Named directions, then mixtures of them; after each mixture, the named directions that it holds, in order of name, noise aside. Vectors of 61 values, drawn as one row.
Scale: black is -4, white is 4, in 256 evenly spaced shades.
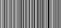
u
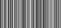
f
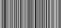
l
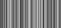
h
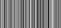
f, u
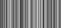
h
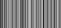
f, h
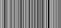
l, u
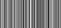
f, u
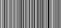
u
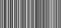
f, l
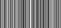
f, u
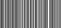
u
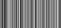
h, l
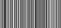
f, l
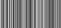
f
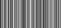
f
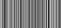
l, u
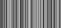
h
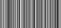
h, l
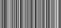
h, l
